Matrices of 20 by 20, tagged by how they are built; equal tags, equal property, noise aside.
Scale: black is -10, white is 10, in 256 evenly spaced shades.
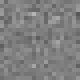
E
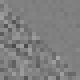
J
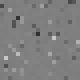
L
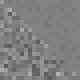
J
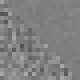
J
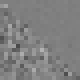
J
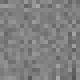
E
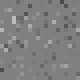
L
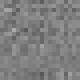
E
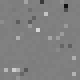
L
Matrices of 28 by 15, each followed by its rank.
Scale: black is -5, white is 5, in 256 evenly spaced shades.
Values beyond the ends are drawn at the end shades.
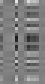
one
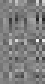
two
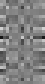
two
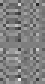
two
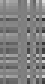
one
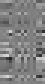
two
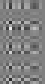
one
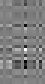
one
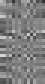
two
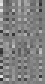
two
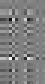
one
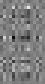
two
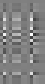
one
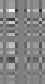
one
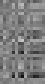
two
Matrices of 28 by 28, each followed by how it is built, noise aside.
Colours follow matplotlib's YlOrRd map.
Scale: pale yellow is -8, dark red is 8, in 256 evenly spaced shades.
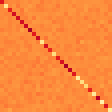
diagonal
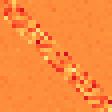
banded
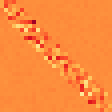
banded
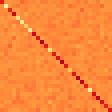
diagonal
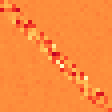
banded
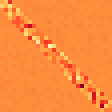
banded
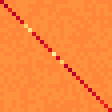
diagonal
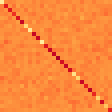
diagonal
